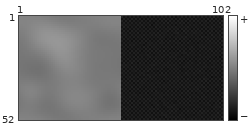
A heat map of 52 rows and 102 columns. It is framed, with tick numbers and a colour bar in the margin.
It is made of 1 by 2 panels. Panel 1,1: middling, smooth, faint in contrast. Panel 1,2: very low, checkered, faint in contrast.
